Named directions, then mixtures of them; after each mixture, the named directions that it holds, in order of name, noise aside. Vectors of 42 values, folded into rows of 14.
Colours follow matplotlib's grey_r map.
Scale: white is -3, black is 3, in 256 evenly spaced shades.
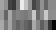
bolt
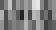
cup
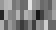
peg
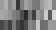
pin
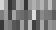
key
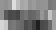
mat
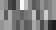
bolt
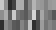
key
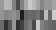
cup, peg, pin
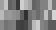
bolt, pin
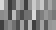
key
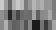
key, mat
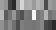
bolt, cup, key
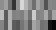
bolt, cup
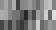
pin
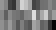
bolt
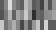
key, peg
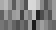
cup, key, peg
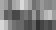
bolt, mat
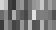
key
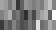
pin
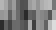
bolt, key, pin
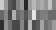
key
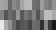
bolt, mat, peg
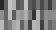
key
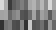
key, pin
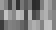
cup, mat, pin
